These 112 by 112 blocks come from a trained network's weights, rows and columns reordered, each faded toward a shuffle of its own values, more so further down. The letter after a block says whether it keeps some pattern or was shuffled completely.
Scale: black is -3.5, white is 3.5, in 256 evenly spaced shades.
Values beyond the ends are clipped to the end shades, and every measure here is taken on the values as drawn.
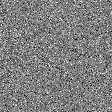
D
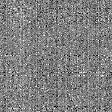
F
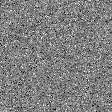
D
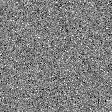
D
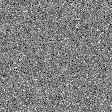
D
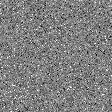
D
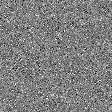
D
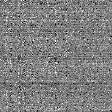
F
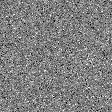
D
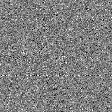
F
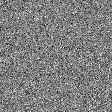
D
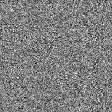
F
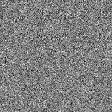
F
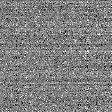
F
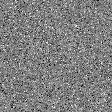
D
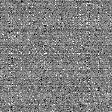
F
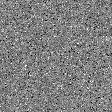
D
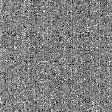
F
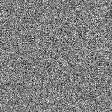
F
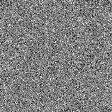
F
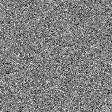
F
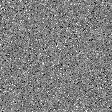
D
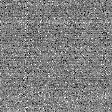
F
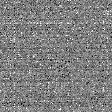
F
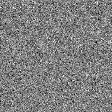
F
